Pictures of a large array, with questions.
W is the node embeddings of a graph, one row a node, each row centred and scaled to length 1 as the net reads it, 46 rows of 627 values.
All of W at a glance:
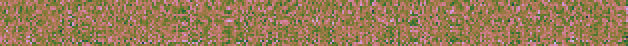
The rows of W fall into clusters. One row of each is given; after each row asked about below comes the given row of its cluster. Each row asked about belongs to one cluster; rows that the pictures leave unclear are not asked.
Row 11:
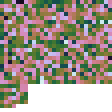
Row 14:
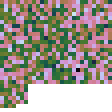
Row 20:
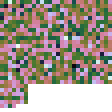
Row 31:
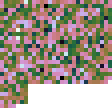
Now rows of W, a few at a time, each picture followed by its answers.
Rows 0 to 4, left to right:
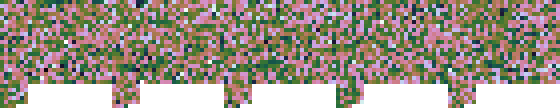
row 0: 11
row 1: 14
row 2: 14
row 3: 11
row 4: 14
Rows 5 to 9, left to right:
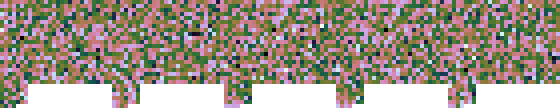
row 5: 11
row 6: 20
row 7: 31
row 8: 31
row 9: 20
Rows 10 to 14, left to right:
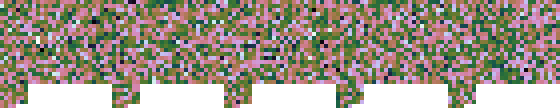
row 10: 31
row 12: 31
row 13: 11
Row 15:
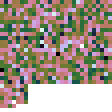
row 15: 20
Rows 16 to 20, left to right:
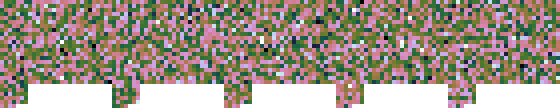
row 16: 31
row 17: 11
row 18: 31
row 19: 20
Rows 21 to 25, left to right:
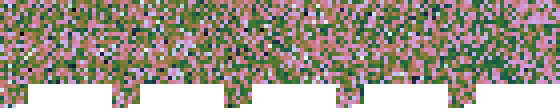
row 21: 20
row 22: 20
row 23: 14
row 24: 20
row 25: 14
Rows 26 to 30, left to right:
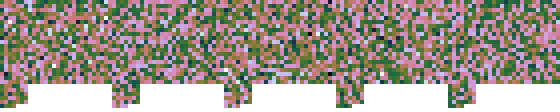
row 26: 11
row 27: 31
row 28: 31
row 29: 14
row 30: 11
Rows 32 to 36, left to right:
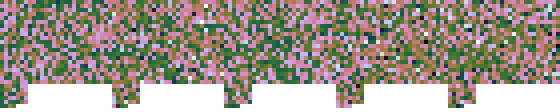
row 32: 11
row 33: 14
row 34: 14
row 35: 31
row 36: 14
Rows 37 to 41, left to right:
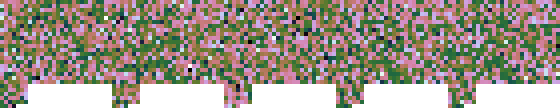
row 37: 11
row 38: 14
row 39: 20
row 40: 14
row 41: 14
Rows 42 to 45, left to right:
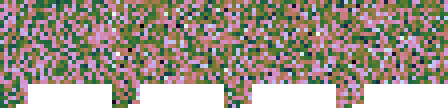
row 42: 11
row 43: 11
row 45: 20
